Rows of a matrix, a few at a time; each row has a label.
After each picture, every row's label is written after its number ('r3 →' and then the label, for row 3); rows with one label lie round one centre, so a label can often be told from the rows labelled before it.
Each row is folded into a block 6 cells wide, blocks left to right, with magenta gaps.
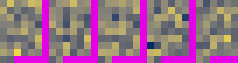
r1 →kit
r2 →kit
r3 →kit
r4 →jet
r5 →jet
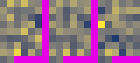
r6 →kit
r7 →kit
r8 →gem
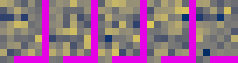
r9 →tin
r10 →kit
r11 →kit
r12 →gem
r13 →tin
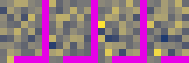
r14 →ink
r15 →jet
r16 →gem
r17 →gem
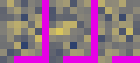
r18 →tin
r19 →tin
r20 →ink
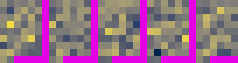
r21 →jet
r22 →gem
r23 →kit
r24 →tin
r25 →jet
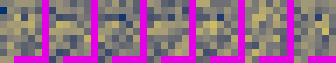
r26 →ink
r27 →tin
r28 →tin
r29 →tin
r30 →tin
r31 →jet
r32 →ink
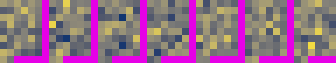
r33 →jet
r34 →gem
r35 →tin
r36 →tin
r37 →jet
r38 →ink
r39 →kit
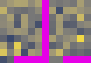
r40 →kit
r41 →jet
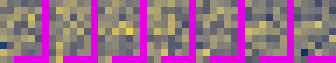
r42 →jet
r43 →ink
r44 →ink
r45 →kit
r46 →jet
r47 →tin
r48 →tin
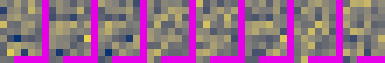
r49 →gem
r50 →tin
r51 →tin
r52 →jet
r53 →jet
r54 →tin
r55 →ink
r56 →kit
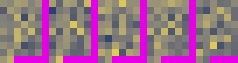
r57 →ink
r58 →ink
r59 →kit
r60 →ink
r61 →jet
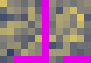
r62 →tin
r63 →jet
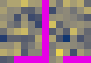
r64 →kit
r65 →gem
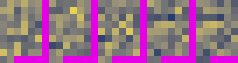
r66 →kit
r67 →jet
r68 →ink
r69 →tin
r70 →tin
